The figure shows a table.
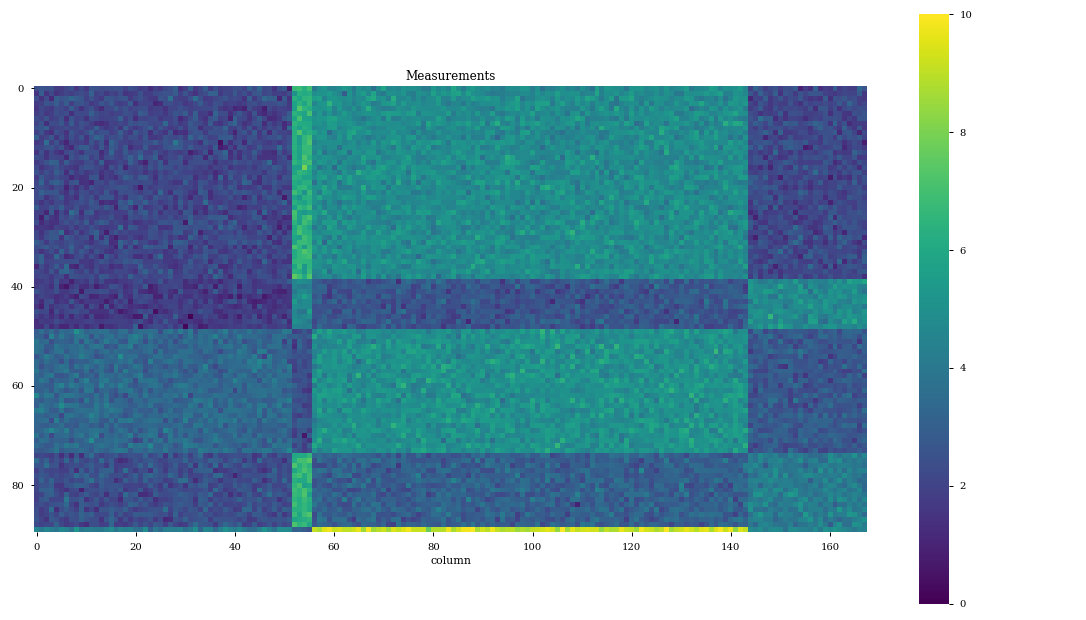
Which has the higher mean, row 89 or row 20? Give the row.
89
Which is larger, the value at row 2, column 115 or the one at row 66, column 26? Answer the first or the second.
the first
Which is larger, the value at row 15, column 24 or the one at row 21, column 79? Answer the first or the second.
the second
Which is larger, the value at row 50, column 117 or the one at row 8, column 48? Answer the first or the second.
the first
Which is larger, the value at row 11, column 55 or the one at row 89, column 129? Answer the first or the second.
the second
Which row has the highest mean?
89
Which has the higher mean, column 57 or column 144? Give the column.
57
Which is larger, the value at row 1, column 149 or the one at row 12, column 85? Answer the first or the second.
the second
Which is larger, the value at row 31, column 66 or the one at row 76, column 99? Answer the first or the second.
the first
